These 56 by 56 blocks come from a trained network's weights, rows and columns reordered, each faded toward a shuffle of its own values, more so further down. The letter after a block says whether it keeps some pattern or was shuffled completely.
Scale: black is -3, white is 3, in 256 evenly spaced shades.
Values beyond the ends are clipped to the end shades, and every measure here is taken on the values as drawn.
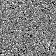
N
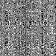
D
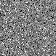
N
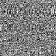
D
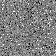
N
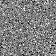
N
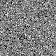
N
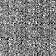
D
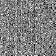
D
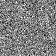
N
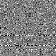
D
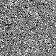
N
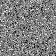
N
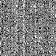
D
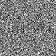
D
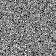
N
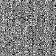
D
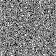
N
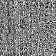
D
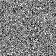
N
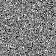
N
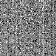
D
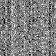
D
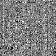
D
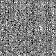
D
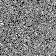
N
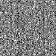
D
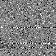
D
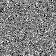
N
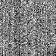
D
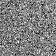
N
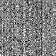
D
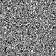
D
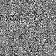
D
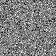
N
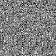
D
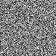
N
